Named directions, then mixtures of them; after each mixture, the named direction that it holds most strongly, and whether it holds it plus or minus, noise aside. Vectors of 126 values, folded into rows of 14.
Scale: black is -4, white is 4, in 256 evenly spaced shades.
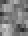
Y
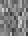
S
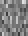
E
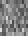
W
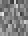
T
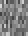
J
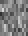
S, plus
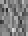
S, minus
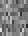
W, plus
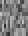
J, minus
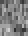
Y, plus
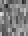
E, minus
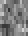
Y, minus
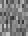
J, plus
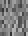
S, minus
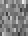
E, plus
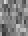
Y, minus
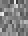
T, plus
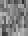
W, plus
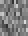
T, plus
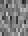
E, minus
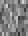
E, plus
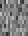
J, minus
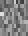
T, plus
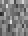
T, minus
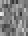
Y, minus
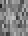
J, minus
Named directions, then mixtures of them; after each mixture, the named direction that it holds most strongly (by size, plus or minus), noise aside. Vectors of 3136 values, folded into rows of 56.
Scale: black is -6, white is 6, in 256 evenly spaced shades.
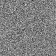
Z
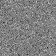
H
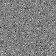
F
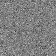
F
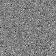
F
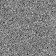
H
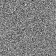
Z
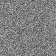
Z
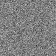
Z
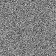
Z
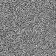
Z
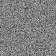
F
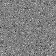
F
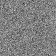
Z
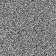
Z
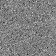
H
